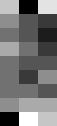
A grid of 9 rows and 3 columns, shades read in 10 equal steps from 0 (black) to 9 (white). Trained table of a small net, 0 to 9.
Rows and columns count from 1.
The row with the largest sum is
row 8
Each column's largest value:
7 9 8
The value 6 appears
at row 4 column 1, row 8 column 2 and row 8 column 3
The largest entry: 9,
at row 9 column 2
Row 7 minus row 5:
0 1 0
